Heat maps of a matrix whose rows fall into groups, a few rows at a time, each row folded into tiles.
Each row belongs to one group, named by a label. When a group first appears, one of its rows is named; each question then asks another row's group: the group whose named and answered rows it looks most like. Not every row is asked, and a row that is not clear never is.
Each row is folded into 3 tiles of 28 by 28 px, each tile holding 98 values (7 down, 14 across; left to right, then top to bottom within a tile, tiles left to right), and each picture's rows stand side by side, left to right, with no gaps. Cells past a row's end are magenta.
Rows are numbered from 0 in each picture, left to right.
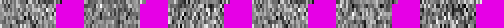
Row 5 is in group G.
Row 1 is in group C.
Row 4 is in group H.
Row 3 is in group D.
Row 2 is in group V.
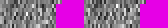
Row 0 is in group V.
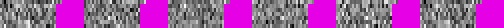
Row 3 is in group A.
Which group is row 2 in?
C
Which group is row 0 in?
C
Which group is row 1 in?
G
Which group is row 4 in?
A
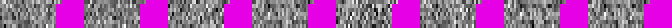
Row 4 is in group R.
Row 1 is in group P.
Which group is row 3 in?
H
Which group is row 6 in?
H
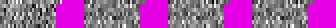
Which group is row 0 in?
R
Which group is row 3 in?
P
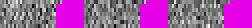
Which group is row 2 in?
P
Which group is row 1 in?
P
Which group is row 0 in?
R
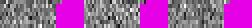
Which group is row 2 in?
C
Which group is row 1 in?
D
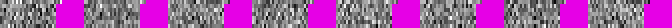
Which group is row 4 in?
A
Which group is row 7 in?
D
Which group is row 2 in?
D
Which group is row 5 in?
A
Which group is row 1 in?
C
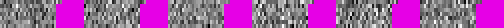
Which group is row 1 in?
G
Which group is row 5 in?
P
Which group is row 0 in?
C
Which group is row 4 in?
V
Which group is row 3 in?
A
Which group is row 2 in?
A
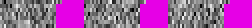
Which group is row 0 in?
C
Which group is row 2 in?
R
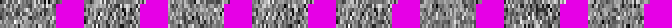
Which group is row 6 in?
G
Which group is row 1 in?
R
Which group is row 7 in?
A
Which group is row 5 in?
H
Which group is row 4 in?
R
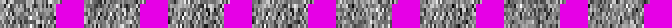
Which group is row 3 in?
R
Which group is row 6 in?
C
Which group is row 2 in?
R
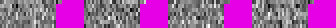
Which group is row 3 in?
H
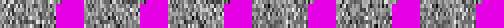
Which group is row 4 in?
A
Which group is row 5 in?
H
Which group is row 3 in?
H
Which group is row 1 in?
D
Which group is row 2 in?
D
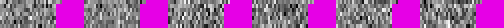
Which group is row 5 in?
C
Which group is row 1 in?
H
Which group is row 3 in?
G
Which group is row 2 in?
R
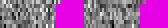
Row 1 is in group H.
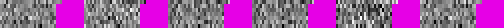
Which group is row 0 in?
A
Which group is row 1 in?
D
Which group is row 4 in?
G
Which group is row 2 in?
P
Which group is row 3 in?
P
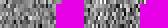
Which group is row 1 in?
R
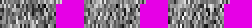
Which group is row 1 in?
R
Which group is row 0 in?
G
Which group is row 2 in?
R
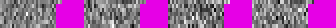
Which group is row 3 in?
D
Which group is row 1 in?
C
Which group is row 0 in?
V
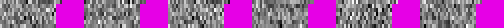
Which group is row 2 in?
D
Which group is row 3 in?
H
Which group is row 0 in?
D
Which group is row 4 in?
R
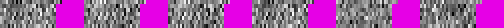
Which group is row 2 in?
R
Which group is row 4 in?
A
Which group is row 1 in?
R
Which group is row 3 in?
V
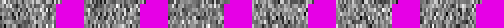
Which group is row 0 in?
H
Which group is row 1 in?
V
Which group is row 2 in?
P
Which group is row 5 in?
R
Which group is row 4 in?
D
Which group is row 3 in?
D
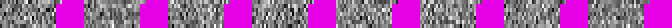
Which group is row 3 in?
R
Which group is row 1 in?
C
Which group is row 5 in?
A
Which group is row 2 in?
H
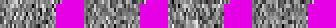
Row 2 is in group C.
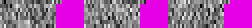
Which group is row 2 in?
R
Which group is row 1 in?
D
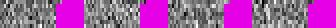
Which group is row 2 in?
C
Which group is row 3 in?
G
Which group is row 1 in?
D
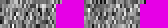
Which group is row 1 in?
V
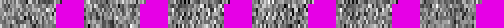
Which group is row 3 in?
R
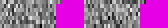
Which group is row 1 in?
D
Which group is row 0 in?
A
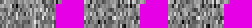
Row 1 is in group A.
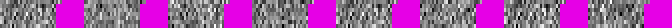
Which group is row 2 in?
H
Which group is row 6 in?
V
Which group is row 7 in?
G
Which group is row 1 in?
H
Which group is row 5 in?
G
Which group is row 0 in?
V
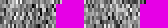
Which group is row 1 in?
D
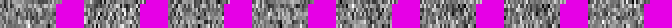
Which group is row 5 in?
G
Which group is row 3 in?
H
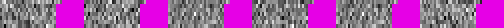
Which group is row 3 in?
P
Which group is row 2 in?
V
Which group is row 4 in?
V
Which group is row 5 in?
D
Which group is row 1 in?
G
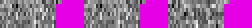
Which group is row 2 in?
C
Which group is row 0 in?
H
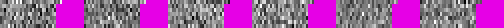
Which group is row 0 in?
R
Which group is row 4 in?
V
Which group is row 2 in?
D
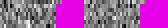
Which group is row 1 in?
A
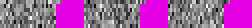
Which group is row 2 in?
G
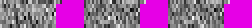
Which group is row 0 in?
D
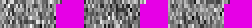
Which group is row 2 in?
D
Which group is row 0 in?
A
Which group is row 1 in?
G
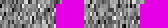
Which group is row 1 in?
A
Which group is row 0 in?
G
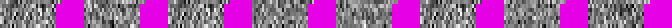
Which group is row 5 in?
V
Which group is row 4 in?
C
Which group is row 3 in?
P
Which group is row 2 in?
V
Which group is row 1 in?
H
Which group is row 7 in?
G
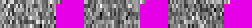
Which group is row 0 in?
A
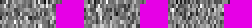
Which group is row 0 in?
P
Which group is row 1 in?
G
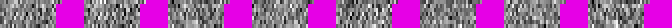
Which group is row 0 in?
R
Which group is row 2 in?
C
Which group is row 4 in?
V
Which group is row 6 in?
A
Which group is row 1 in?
R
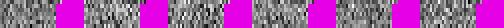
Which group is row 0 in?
P
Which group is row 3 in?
D
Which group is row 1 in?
D
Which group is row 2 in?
R
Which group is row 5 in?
P
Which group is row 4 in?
C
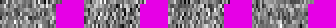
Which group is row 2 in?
V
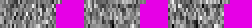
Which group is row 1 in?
H
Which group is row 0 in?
V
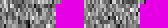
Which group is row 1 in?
D
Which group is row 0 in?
H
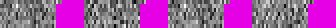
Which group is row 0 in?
C
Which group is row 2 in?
C
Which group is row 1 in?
P
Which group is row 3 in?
R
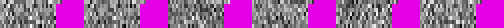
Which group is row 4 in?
V
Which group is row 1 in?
A
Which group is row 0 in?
A
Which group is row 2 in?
G
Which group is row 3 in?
D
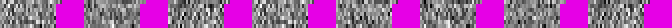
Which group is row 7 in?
V
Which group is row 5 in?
C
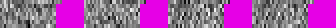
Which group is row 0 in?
H
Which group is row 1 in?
D
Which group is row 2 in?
V
